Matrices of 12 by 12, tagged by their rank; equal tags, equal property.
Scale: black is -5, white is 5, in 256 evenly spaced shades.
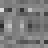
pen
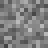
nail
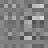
pen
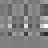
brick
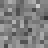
nail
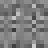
pen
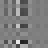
brick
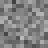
nail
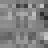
pen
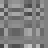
brick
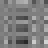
brick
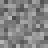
nail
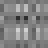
brick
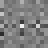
pen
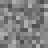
nail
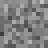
nail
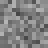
nail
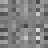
pen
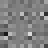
pen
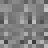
pen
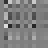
brick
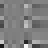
brick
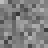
nail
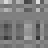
brick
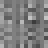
pen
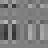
brick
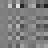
brick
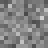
nail
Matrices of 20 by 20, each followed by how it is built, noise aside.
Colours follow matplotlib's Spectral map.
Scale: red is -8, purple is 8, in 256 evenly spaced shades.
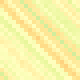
Toeplitz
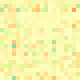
low rank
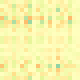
low rank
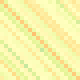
Toeplitz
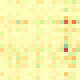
low rank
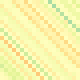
Toeplitz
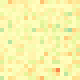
low rank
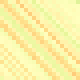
Toeplitz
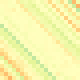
Toeplitz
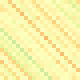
Toeplitz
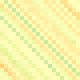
Toeplitz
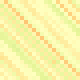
Toeplitz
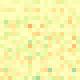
low rank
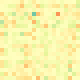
low rank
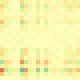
low rank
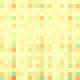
low rank
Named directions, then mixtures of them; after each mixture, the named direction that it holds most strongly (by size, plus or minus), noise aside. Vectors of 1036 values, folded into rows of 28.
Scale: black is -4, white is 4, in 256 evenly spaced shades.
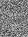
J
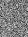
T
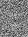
J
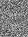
J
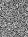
T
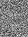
J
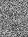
J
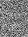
J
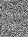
J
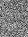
T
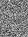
J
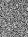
T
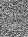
J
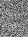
J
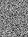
J
